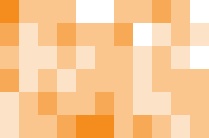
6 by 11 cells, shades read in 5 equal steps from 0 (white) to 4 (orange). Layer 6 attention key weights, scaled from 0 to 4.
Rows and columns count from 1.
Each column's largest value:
4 2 3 3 4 4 3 3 3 2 2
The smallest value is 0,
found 5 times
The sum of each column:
14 9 12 13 11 13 13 8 11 10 7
